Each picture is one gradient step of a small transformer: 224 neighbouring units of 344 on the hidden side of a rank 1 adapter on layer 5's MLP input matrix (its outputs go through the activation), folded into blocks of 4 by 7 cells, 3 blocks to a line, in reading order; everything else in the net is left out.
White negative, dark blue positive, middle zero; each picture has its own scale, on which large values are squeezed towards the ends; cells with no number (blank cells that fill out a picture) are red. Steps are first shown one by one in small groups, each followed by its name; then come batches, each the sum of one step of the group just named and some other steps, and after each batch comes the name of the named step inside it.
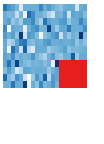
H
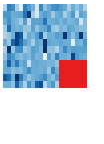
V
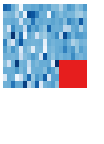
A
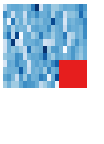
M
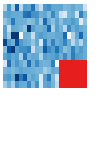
V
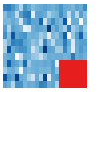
V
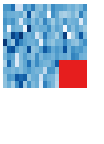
V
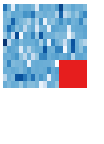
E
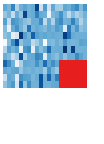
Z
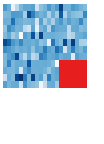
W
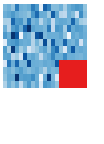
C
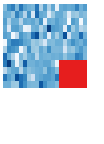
Z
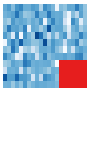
C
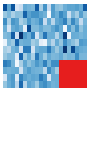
Z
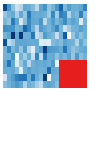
E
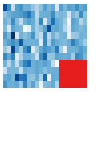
W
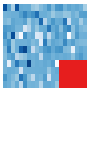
W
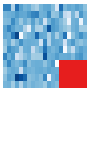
E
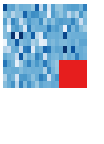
Z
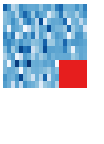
W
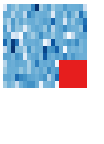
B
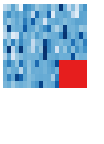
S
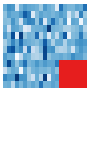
S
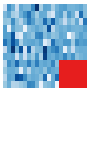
B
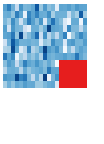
B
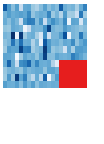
S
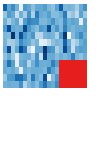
S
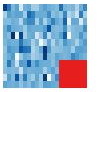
S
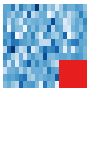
B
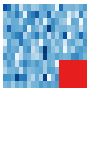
S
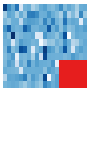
S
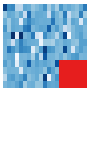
S
